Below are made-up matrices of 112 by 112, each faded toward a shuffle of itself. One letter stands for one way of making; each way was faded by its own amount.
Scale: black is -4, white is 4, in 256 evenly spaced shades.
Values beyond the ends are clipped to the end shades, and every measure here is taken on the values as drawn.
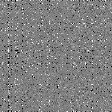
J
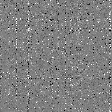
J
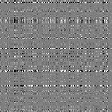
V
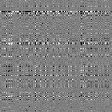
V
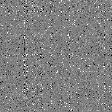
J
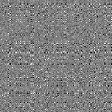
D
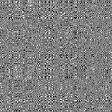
D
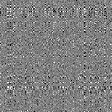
D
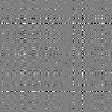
V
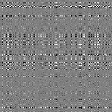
V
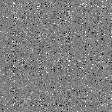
J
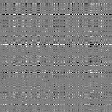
V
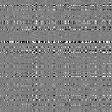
V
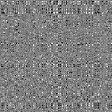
D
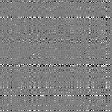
V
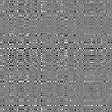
V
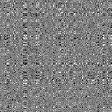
D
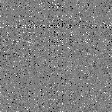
J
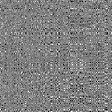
D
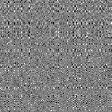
D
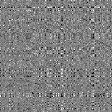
D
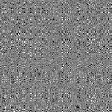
D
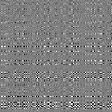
V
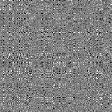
D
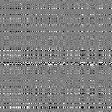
V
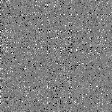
J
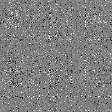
J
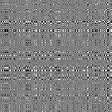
V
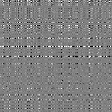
V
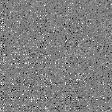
J
